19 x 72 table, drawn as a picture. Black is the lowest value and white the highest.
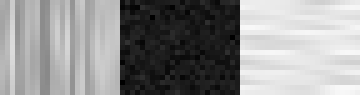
It is made of 1 by 3 panels. Panel 1,1: high, streaked downward. Panel 1,2: very low, fine-grained, faint in contrast. Panel 1,3: very high, streaked across, faint in contrast.
